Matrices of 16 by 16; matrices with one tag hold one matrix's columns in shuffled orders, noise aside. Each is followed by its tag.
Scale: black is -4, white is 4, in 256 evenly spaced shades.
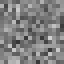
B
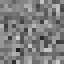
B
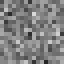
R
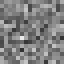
B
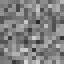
B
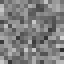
B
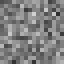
R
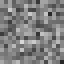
R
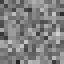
R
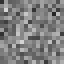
R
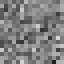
B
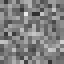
R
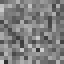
B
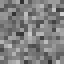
R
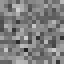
B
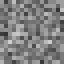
R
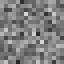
R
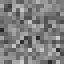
B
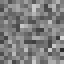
B
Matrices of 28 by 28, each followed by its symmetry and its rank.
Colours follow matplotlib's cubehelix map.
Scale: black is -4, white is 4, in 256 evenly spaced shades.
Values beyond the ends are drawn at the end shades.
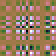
symmetric, rank one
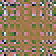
antisymmetric, rank two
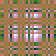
symmetric, rank one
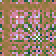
symmetric, rank three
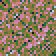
symmetric, full rank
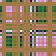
symmetric, rank one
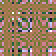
symmetric, rank two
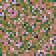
symmetric, full rank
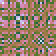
symmetric, rank three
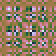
symmetric, rank two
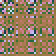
symmetric, rank two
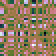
antisymmetric, rank two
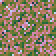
symmetric, full rank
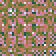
symmetric, rank three
